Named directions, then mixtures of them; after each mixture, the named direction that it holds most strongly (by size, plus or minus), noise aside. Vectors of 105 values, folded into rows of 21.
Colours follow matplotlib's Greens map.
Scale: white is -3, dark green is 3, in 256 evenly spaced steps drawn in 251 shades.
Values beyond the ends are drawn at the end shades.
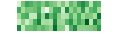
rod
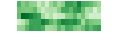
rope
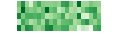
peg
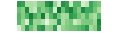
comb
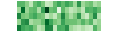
peg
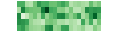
rope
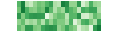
peg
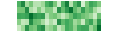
comb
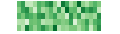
comb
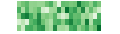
rod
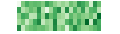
rod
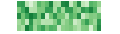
comb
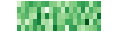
rod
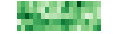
rope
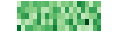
rod
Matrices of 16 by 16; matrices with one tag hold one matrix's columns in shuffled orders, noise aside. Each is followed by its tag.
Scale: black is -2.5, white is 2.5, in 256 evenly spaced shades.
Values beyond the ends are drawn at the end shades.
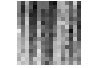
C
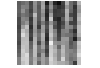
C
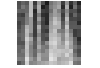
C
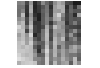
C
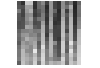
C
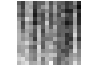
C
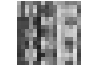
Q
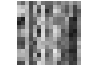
Q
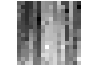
C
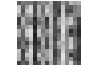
Q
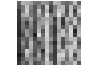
Q
